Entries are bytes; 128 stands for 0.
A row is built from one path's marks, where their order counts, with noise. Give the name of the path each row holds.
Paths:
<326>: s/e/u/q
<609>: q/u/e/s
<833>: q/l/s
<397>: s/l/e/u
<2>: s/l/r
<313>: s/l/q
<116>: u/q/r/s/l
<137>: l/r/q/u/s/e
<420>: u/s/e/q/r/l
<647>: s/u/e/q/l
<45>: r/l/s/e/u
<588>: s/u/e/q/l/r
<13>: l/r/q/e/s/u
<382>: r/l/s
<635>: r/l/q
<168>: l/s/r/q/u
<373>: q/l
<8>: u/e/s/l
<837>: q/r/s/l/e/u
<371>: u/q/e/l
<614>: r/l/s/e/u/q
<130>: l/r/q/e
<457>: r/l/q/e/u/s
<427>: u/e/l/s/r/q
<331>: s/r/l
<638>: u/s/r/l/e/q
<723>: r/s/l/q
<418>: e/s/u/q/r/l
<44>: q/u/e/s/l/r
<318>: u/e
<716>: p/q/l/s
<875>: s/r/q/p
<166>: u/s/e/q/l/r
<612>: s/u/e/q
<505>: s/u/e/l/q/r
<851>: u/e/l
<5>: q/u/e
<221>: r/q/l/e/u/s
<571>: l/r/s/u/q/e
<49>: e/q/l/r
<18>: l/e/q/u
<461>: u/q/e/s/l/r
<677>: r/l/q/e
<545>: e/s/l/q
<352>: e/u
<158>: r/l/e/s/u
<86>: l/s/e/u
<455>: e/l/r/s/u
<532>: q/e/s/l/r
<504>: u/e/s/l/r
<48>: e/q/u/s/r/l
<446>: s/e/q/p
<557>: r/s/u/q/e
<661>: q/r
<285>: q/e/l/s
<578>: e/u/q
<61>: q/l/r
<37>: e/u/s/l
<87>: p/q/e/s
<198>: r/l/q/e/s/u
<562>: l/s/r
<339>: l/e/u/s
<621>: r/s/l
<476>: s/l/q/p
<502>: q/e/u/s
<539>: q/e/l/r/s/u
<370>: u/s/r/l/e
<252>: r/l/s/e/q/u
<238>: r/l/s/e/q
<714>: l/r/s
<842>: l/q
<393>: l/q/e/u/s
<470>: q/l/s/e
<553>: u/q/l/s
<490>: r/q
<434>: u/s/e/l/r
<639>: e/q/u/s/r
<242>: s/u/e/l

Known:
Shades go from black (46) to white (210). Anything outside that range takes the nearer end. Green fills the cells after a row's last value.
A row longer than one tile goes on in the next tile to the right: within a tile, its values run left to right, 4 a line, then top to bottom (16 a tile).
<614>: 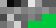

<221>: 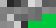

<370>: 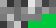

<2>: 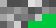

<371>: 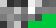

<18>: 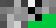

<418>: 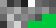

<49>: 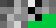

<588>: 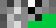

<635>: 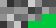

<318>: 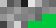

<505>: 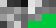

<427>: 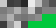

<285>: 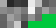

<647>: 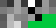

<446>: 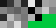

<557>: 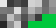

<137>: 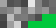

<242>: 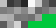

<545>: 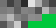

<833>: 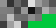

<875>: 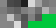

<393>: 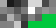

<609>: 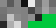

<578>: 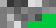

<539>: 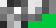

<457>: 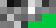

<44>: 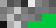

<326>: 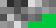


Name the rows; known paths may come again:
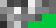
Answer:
<461>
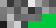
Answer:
<553>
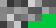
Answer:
<635>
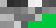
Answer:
<397>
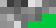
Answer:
<352>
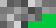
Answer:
<490>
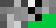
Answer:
<18>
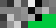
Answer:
<638>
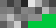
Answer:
<545>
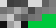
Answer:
<116>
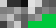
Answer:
<505>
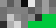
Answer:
<609>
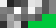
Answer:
<539>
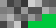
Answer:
<842>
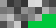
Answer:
<313>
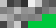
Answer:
<851>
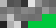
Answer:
<168>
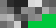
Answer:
<476>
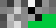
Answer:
<588>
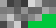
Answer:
<562>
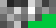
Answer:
<677>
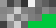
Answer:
<158>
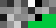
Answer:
<420>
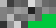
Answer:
<61>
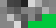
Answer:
<875>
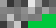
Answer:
<370>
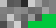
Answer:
<661>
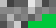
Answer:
<434>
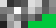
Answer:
<571>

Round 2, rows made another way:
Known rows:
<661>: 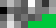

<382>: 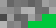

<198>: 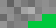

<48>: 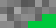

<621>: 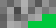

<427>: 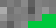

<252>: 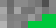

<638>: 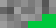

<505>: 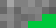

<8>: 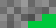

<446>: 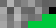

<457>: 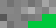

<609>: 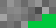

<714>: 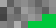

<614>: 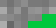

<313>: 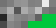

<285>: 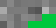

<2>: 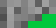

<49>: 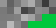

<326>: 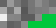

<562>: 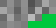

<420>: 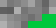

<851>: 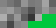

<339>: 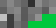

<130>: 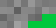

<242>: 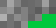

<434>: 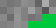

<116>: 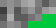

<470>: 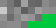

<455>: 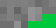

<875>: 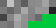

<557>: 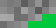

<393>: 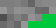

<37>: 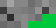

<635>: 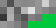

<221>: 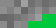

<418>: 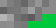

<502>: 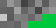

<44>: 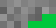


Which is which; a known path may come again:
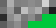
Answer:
<476>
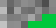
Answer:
<238>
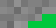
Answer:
<13>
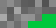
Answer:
<639>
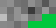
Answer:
<647>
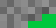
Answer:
<504>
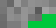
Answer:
<461>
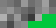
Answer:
<851>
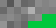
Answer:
<158>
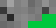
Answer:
<37>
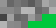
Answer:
<382>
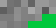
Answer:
<370>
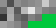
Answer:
<635>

